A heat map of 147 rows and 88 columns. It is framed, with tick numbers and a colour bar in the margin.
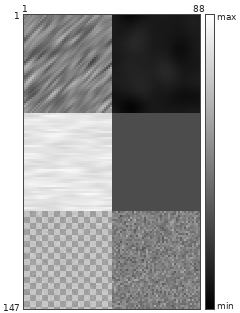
The table splits into 3 rows of 2 panels. Panel 1,1: middling, slanting up to the right. Panel 1,2: very low, smooth, faint in contrast. Panel 2,1: very high, streaked across, faint in contrast. Panel 2,2: low, flat. Panel 3,1: high, checkered. Panel 3,2: middling, fine-grained.
